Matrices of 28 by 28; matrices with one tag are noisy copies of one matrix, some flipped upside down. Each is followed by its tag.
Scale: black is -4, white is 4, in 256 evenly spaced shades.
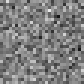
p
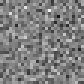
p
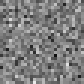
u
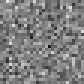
u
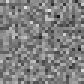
p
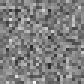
u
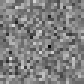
u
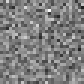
p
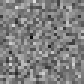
u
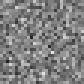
u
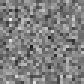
u
